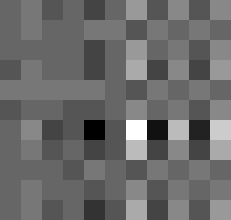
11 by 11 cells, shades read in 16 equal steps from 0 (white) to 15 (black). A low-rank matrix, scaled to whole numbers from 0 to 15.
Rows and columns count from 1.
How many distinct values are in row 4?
7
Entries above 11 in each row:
0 0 0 0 0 0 3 0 0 0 1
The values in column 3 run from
8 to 11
